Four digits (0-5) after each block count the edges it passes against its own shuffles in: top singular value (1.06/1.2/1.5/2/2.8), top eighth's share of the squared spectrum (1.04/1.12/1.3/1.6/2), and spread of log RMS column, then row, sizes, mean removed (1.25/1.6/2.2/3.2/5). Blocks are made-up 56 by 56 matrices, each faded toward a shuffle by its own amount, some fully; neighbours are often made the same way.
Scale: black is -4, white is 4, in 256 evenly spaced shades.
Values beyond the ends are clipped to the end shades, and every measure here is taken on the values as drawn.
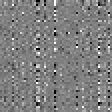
4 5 3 2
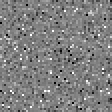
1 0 0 0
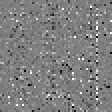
3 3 1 1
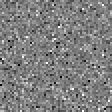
0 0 0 0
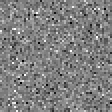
0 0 0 0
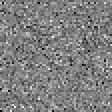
1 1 0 1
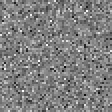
0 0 0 0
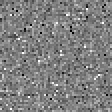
0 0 0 0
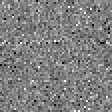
1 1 0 1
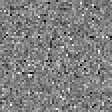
0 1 0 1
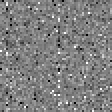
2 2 1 0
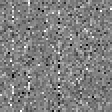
2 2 2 0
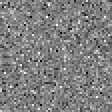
0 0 0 0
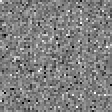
0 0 1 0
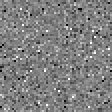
0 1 1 0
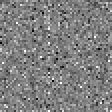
1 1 1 0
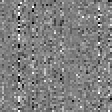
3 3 3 0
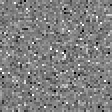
1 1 0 0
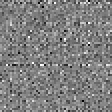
4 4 1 3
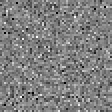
3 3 0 1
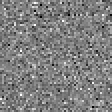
3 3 1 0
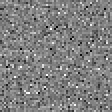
1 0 0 0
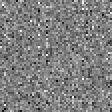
1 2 2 0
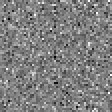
1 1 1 0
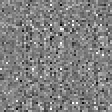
4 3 2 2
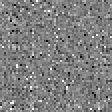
2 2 0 0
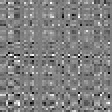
5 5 4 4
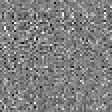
4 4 2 2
